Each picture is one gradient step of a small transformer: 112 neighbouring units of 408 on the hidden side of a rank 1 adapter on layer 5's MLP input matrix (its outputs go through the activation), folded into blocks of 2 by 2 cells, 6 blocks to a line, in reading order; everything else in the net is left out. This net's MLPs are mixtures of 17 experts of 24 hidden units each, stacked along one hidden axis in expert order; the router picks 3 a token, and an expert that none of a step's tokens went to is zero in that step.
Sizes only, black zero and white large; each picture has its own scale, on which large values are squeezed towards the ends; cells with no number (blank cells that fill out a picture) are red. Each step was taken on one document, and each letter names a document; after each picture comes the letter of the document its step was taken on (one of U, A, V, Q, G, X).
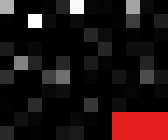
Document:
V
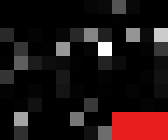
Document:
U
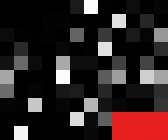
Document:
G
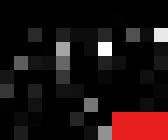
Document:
U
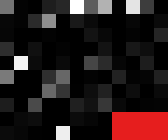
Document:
V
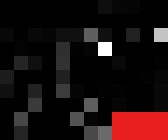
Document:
U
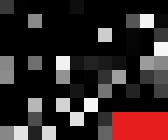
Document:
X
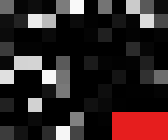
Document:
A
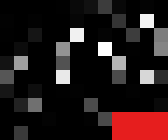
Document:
G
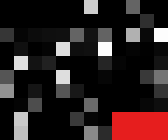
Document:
U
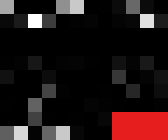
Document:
A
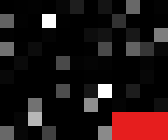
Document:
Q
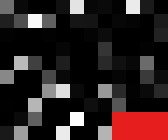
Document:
V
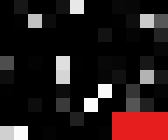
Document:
X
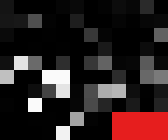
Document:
V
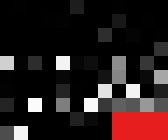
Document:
X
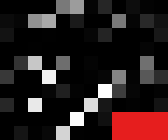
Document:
A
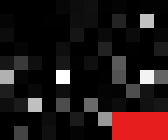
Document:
G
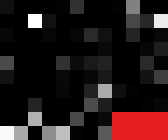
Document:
Q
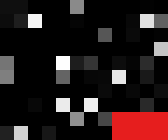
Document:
X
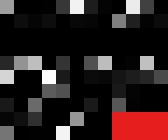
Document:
V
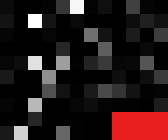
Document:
V
